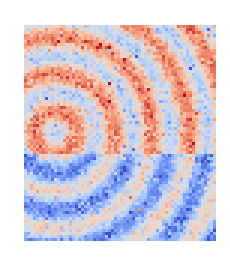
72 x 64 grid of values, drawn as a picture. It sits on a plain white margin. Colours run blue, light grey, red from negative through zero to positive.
Mirror symmetry: none. Seam: horizontal, 60% of the way down, the top part higher. Rings: centred on the middle left.
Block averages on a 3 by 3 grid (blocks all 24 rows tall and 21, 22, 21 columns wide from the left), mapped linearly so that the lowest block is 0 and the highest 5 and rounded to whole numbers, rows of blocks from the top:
5 5 5 | 4 4 3 | 0 0 0
